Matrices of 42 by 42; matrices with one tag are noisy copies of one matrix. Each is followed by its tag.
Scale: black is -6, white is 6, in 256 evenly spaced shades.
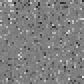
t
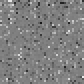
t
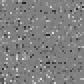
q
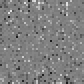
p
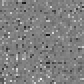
q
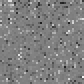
t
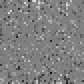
p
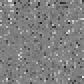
t
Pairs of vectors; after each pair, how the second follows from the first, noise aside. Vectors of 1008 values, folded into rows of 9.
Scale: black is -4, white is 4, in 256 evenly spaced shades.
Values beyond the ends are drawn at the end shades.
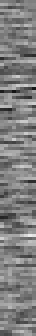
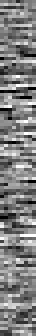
scaled up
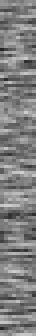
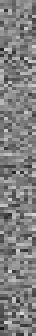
sign-scrambled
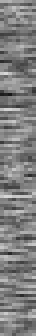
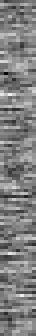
negated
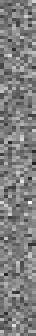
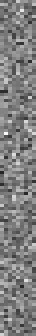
reversed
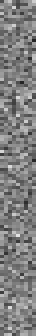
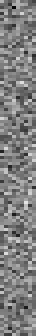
negated
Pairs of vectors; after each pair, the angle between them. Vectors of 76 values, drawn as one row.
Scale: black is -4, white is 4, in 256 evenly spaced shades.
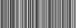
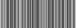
partly aligned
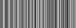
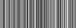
nearly opposite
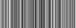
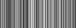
partly opposed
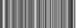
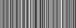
partly opposed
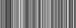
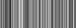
nearly parallel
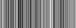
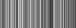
nearly opposite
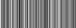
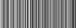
partly aligned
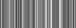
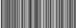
partly opposed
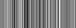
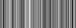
orthogonal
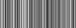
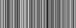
nearly parallel
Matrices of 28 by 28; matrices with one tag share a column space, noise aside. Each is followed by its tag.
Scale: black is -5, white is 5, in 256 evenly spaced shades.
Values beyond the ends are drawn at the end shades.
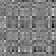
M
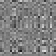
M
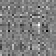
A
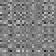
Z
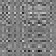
Z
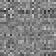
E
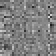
A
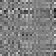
E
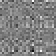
M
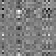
E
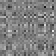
A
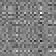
Z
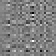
Z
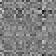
E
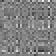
M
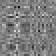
A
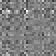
E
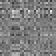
E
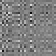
Z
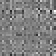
E
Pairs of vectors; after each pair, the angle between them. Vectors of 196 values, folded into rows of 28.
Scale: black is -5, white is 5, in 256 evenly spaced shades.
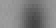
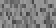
orthogonal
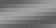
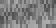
partly opposed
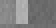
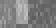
nearly parallel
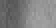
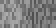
partly opposed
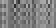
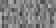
partly opposed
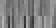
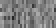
partly aligned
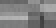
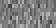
orthogonal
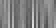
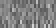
partly aligned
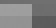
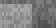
nearly parallel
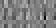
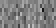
partly aligned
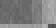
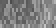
partly aligned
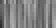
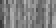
nearly parallel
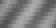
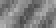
nearly opposite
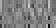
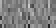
nearly parallel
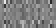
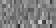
partly aligned
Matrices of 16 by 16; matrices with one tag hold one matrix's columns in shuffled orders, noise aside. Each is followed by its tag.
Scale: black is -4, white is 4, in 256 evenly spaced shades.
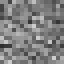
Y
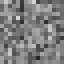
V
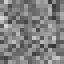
Y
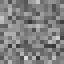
Y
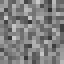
V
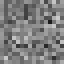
Y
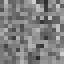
V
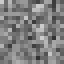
V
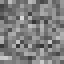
Y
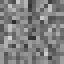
V
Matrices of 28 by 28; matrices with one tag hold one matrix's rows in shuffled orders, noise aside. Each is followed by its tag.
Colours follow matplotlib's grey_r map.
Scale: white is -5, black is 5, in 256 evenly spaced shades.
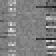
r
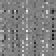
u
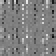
u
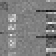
r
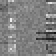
r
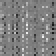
u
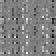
u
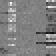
r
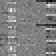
r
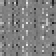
u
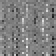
u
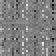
u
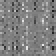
u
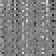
u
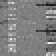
r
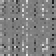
u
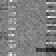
r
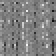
u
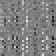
u
